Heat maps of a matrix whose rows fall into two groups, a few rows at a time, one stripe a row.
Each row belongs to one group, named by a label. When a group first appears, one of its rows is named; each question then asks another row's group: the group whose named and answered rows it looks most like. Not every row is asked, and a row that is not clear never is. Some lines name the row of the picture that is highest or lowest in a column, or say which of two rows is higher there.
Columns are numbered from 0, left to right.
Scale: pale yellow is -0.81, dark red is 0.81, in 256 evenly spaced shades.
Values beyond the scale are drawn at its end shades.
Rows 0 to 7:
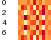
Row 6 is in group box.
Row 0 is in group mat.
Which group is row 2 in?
box
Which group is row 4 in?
box
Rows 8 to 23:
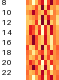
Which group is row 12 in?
mat
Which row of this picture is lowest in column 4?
12
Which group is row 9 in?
mat
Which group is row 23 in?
box
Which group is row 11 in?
mat
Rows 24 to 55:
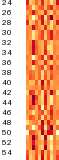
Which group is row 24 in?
mat
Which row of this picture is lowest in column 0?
50
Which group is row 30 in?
box
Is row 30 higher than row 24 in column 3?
No
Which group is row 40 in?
mat
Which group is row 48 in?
mat
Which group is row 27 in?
box
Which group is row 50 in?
mat
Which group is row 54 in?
mat
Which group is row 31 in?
box
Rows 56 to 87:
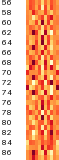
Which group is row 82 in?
box
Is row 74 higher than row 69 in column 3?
Yes
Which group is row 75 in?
box
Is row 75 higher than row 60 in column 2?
No
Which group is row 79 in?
mat
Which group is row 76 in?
mat
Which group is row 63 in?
mat
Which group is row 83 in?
box
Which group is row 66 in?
mat
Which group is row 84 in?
mat
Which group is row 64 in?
mat
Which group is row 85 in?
mat
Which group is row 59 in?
box
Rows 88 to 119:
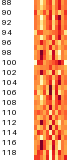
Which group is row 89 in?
box
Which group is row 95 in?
box
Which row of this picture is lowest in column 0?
100
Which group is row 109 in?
mat
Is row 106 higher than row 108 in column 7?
Yes
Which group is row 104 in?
box
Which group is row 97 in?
mat
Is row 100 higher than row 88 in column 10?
No
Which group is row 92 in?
box
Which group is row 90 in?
mat
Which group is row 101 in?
mat
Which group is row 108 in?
box
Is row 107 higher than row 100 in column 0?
Yes
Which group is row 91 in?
box
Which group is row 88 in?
box
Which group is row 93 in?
box
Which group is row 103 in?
box
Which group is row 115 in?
box
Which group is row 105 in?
mat
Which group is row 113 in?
mat
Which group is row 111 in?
mat
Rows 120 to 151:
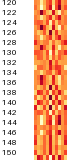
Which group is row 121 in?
box
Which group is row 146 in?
box
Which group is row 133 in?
mat
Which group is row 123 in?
box
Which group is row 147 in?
mat
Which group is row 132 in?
mat
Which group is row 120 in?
box
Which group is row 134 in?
box
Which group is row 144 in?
box
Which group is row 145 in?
mat
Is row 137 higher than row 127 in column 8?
No
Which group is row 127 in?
box
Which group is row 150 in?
mat
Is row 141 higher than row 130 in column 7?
Yes
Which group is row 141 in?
mat
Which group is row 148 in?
mat
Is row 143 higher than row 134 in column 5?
Yes
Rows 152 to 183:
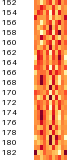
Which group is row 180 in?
mat
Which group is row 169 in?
mat
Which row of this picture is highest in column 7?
179
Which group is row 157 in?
mat
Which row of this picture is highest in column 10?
182
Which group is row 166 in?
mat
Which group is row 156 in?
box
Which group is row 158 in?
box
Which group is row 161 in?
mat
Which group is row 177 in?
mat
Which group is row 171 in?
mat
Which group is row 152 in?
box
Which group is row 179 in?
mat
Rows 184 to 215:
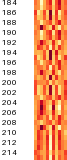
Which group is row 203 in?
box
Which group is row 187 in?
mat
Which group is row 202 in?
mat
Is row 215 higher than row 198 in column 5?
No
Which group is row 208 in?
box
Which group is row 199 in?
mat
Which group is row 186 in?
mat
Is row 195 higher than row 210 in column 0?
Yes
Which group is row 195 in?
mat
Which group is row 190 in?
box
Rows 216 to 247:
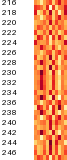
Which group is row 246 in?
mat
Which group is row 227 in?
mat
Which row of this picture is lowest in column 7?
217
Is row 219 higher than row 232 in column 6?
No
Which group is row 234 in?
mat
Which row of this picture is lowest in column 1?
218
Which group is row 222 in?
mat
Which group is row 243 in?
box
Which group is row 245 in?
mat
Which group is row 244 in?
mat
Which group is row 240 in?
mat
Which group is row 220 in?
mat
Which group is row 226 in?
box
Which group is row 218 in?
mat
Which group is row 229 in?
mat
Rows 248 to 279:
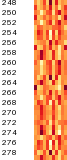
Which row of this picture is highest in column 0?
265
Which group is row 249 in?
mat
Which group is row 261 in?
box
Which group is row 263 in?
mat
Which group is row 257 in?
mat
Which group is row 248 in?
mat
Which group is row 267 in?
box
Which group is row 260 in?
box
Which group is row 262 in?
box
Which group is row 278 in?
mat
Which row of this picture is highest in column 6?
274
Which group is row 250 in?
box
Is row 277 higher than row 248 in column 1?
Yes
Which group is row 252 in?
box
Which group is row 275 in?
box
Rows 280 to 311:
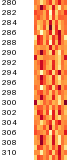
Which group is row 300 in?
mat
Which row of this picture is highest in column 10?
300
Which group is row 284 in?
mat
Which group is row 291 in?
mat
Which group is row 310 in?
box
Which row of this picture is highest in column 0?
300
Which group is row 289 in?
mat
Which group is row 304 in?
box
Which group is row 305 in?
mat
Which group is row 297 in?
box
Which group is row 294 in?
box
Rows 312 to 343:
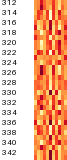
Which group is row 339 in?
mat
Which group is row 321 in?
box
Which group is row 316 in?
mat
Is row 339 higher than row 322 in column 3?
Yes
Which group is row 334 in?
box
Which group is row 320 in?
box
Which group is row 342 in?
mat
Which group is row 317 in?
mat
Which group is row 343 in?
mat
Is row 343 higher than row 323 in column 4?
No
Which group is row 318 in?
box
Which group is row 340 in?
box
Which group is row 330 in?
mat
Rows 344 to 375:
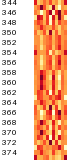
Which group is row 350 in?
mat
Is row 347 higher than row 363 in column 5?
No
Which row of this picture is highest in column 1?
347
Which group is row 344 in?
mat
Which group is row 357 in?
box
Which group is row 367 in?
box
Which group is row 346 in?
box
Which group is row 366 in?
box
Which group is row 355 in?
box
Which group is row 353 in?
box
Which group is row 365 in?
mat
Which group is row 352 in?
box
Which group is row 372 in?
mat
